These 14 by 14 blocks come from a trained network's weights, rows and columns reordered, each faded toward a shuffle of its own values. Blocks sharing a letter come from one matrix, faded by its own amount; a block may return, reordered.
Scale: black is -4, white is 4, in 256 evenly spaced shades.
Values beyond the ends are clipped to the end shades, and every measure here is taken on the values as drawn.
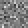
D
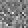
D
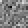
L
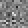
D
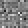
D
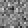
L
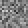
L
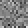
L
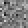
D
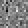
D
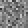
L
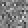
L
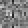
D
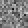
L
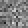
L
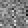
D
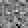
D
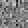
D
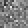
D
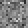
L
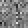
D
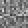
L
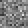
L
